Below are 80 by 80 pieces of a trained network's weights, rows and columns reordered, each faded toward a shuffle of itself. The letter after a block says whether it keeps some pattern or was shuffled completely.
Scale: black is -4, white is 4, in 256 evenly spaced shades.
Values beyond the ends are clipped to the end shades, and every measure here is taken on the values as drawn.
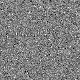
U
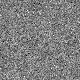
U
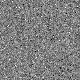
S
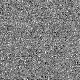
S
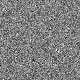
U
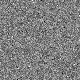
U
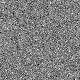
U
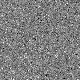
U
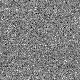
S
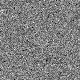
U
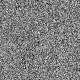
S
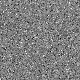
U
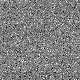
S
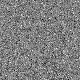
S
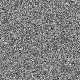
S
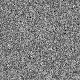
U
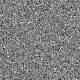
U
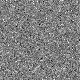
U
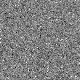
U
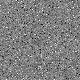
U
